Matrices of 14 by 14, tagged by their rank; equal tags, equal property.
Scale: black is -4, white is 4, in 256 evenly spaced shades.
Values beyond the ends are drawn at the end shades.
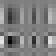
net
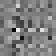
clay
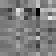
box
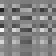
net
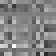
box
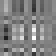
net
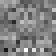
clay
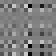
net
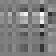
net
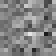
clay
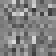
clay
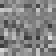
clay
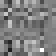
clay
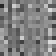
clay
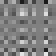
net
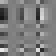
net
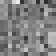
clay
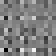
box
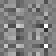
box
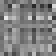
box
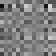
box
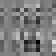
box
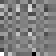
box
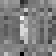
box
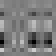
net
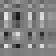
net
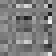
box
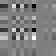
net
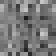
clay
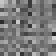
clay
